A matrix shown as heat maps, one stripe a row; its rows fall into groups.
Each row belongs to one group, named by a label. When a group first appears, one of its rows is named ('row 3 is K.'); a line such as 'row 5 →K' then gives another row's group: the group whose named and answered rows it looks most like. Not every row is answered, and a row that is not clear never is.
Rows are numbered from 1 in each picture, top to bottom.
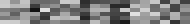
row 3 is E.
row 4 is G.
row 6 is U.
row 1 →G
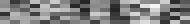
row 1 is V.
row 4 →E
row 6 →G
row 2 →E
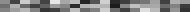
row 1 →G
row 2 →E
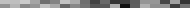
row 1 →G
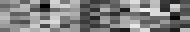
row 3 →G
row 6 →V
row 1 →V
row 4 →V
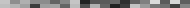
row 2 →U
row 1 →G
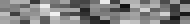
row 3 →U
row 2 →U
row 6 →V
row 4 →V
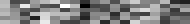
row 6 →U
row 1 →V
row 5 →E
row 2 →G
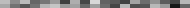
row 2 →V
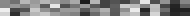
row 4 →V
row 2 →V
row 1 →U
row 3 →V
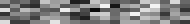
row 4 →E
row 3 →G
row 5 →E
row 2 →E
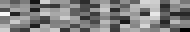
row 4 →V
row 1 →E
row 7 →E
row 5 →G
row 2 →G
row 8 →V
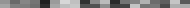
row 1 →G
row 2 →G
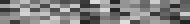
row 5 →V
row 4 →U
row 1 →E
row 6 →V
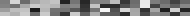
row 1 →U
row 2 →U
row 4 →U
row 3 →E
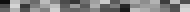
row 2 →U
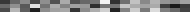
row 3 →E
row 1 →E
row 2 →V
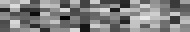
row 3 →E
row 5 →U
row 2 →U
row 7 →E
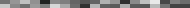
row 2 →V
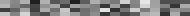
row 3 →E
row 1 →E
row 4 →G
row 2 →U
